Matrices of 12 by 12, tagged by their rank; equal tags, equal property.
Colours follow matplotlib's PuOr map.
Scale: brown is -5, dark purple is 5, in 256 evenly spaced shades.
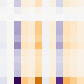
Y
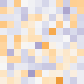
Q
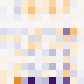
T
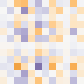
T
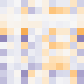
T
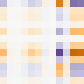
Y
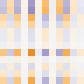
Y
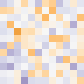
Q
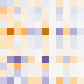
T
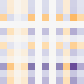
Y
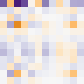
T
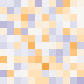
Q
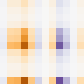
Y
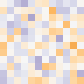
Q
